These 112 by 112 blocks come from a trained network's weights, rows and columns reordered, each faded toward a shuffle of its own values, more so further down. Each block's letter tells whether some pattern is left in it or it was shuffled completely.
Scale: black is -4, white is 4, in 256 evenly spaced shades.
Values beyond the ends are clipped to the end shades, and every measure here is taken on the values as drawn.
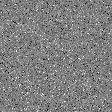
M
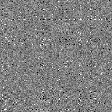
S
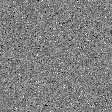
M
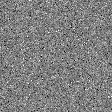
M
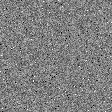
M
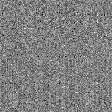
S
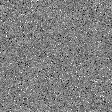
M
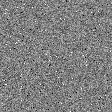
M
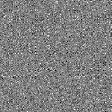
S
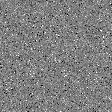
M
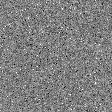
M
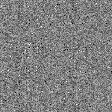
S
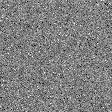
M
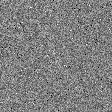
M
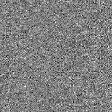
S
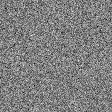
M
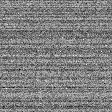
S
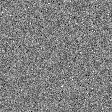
M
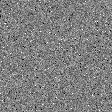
M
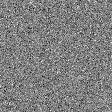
M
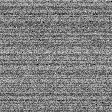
S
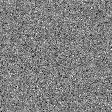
M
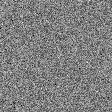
M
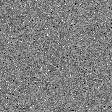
M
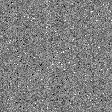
S
